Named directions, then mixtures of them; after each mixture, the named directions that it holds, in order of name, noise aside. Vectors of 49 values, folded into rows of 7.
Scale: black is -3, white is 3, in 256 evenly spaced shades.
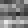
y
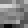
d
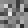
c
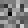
c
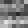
y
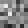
c, d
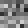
c, y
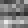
y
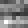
y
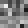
c, y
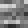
d, y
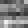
y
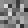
c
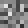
c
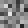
c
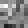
c, d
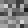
c, y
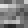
d, y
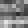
y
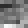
d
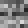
c, y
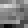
d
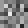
c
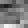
d
